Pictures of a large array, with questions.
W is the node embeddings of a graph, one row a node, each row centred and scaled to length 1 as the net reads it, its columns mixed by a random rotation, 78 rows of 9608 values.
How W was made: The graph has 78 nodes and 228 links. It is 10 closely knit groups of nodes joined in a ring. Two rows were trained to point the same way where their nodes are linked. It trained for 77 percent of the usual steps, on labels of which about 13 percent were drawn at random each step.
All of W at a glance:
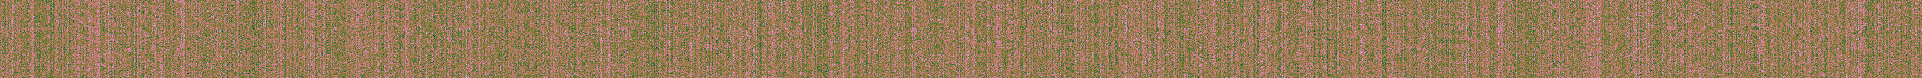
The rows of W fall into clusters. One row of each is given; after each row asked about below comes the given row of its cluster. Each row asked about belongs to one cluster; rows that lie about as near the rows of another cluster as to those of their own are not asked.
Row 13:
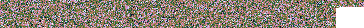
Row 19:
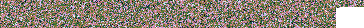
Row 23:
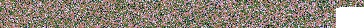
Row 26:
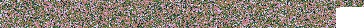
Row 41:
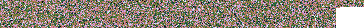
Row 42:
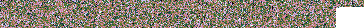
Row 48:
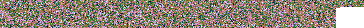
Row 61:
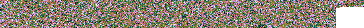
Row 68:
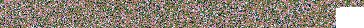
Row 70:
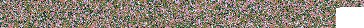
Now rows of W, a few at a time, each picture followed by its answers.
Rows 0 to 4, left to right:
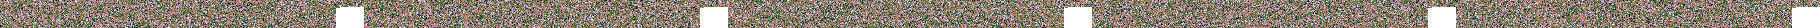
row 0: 19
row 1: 42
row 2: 23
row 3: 13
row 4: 68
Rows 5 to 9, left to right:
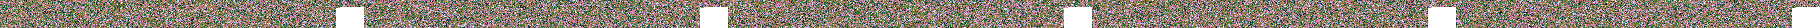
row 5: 70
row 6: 41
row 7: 68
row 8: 13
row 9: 70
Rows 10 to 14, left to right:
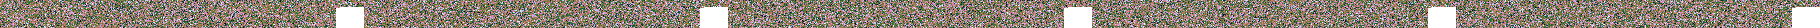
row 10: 23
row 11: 23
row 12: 48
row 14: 42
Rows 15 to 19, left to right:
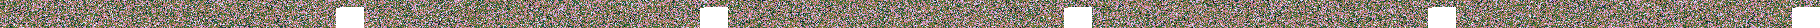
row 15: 19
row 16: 61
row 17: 70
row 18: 41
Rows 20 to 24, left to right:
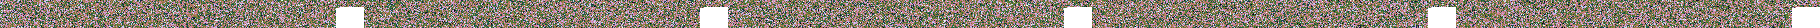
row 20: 26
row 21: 70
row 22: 26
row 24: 42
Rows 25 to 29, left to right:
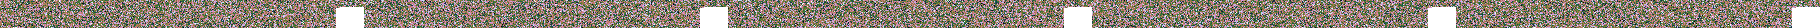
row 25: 23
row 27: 68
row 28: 68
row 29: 68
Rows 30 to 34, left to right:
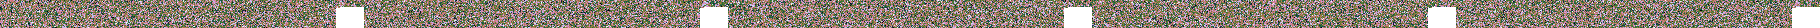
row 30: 13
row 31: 13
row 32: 41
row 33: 19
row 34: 13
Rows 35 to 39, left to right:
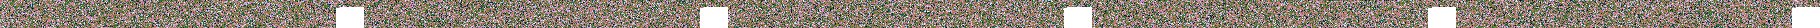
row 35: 61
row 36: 70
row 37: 26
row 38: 48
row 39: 61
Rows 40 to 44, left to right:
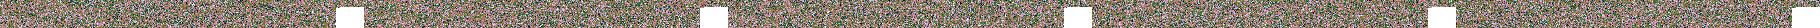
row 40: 42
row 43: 13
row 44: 70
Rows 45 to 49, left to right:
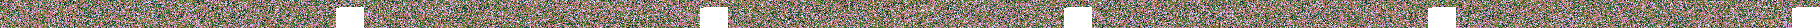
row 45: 42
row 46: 23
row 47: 70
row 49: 48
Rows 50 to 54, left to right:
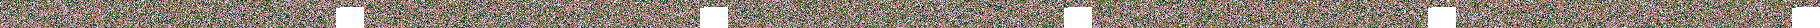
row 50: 42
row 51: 26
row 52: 42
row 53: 42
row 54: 19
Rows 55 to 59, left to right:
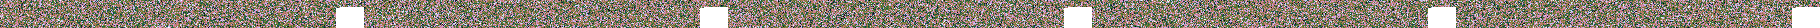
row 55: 19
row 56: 13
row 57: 26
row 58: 19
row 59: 68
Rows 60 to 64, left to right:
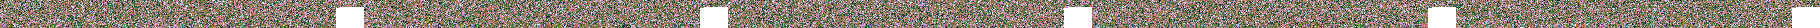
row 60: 19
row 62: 26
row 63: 23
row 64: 41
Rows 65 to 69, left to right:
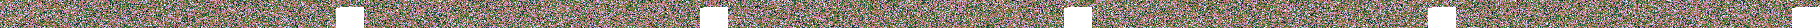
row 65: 23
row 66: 70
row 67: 61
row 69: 26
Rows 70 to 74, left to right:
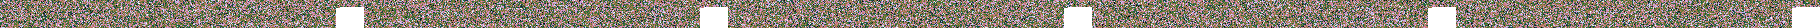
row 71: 41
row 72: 19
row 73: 48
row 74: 13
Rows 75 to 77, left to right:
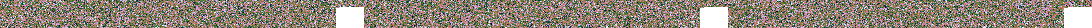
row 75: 61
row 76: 48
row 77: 41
